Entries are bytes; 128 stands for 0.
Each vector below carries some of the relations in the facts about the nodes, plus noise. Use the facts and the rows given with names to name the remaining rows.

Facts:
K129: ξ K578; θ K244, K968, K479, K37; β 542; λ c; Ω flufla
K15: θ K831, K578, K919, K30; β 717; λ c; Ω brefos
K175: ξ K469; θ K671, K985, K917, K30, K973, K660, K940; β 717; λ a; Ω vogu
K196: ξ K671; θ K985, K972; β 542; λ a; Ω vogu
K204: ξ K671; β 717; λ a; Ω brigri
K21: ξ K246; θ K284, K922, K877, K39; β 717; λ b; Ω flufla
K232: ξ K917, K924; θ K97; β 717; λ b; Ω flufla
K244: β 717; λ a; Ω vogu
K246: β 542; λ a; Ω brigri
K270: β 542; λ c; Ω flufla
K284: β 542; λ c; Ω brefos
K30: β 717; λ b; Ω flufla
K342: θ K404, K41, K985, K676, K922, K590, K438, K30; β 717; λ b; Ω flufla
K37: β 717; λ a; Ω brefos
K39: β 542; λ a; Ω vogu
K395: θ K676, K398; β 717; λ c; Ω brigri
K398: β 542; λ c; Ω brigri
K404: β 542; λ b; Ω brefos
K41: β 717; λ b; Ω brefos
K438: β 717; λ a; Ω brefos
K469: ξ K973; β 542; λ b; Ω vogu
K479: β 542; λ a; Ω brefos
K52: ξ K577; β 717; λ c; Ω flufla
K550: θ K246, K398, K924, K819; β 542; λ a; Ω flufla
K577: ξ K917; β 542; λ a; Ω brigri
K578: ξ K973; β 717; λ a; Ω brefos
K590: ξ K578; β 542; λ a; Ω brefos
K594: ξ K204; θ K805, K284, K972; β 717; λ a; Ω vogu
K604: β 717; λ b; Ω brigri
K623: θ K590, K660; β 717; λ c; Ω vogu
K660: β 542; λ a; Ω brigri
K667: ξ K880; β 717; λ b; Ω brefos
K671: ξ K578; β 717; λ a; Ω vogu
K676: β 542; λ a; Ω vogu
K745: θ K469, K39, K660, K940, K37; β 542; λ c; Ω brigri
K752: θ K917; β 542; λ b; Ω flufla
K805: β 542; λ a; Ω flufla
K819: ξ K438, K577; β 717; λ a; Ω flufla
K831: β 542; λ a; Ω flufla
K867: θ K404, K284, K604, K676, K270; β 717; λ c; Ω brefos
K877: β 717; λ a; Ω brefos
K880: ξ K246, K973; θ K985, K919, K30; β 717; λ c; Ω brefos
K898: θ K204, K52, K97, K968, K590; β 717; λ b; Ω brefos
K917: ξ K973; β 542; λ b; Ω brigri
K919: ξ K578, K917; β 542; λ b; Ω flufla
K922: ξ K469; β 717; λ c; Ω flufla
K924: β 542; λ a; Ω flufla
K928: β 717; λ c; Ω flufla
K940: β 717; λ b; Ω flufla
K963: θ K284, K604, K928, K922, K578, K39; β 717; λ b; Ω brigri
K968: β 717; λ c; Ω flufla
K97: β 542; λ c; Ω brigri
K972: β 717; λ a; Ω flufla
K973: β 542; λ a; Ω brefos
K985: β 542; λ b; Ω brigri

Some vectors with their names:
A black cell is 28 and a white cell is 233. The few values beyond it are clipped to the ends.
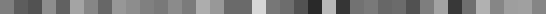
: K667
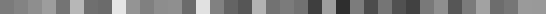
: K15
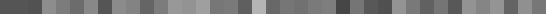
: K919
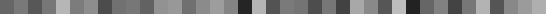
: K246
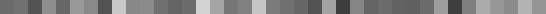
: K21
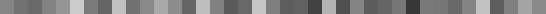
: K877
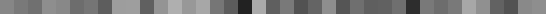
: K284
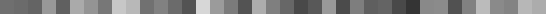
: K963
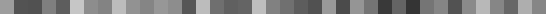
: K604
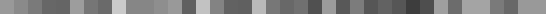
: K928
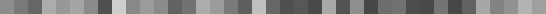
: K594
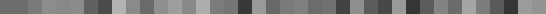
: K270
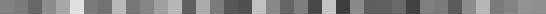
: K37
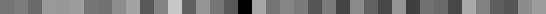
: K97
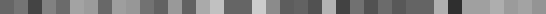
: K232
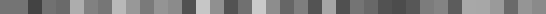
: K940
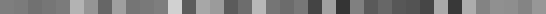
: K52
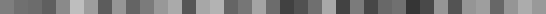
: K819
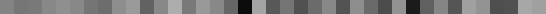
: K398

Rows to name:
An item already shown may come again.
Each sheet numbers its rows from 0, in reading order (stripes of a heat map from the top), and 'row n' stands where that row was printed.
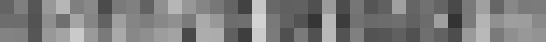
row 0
K590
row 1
K667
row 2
K244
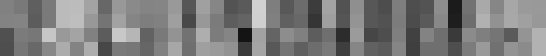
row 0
K204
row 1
K204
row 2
K745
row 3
K577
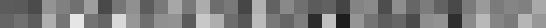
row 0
K917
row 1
K898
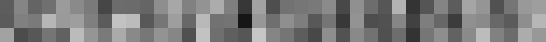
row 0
K924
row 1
K745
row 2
K604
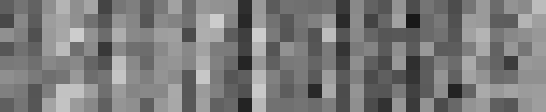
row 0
K577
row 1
K550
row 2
K244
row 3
K973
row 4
K270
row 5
K928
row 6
K204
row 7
K660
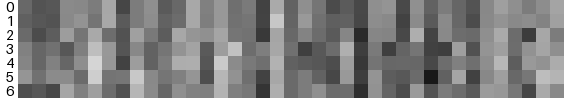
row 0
K917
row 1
K917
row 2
K404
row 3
K819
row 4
K438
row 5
K395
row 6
K752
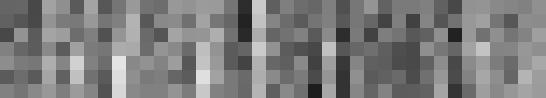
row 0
K469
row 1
K985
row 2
K129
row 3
K41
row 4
K623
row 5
K342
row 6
K880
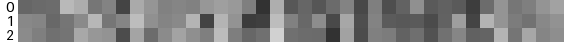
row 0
K196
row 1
K968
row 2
K578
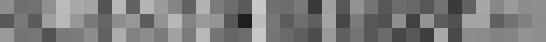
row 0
K671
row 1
K479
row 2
K922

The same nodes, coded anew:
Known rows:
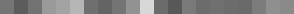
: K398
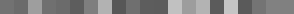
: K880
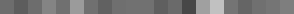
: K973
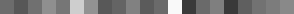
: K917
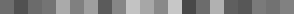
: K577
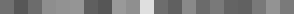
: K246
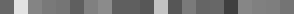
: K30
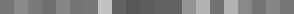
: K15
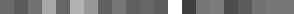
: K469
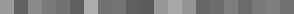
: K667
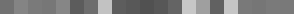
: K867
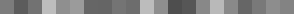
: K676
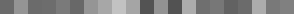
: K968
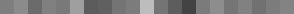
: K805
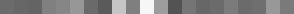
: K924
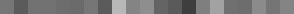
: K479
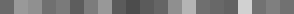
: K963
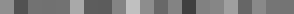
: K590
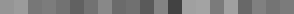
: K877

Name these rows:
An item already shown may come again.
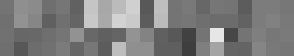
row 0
K52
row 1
K52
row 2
K660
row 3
K479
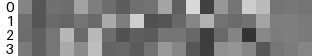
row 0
K196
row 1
K898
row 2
K985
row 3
K284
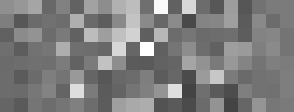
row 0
K819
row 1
K590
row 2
K52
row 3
K550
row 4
K623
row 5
K973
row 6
K919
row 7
K97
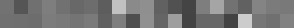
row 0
K479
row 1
K752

